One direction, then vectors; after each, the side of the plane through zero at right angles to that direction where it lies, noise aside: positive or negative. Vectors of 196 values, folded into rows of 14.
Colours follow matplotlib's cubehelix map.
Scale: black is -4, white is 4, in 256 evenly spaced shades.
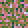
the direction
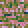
negative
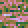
positive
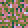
positive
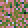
negative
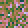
positive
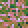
negative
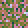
positive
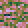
negative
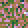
positive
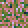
negative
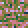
negative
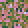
positive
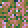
negative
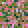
negative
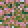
negative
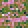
negative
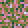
positive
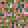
positive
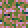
negative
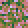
positive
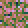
negative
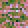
positive
